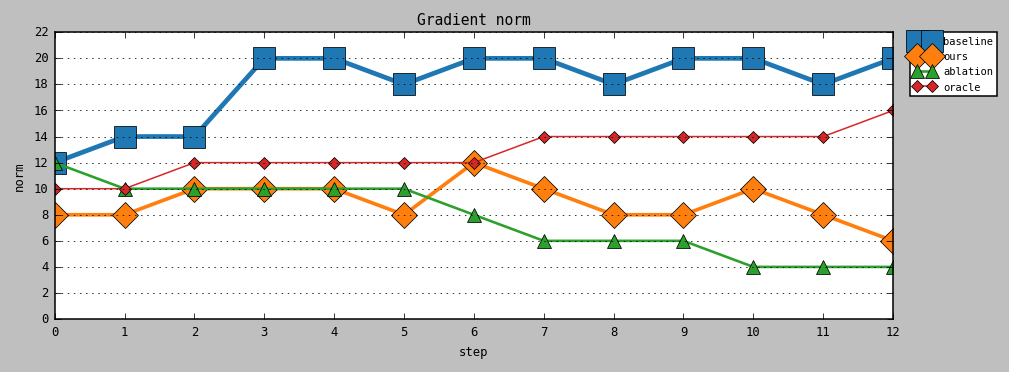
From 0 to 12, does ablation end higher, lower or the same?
lower
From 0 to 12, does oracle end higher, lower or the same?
higher
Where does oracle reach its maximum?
12
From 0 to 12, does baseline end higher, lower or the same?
higher
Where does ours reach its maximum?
6
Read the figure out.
Title: Gradient norm
x-axis: step, ticks 0 1 2 3 4 5 6 7 8 9 10 11 12
y-axis: norm, ticks 0 2 4 6 8 10 12 14 16 18 20 22
Legend: baseline, ours, ablation, oracle
Values:
baseline: 12 14 14 20 20 18 20 20 18 20 20 18 20
ours: 8 8 10 10 10 8 12 10 8 8 10 8 6
ablation: 12 10 10 10 10 10 8 6 6 6 4 4 4
oracle: 10 10 12 12 12 12 12 14 14 14 14 14 16
